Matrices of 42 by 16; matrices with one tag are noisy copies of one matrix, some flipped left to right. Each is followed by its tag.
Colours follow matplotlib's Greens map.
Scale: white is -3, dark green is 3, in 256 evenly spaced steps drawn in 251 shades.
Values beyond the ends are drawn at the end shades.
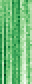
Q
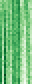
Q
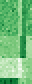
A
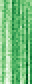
Q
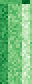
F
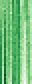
Q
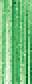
Q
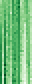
Q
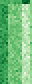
F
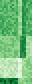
A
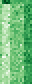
F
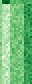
F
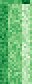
F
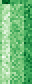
F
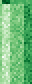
F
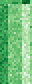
F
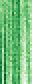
Q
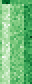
F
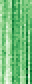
Q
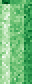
F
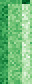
F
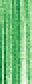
Q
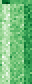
F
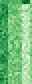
F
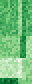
A
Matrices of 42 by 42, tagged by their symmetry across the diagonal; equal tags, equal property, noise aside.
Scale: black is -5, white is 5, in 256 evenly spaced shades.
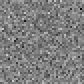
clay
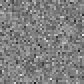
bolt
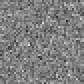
clay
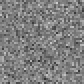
clay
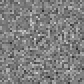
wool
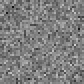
wool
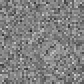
wool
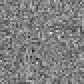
bolt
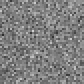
bolt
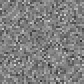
wool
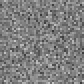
bolt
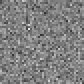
clay
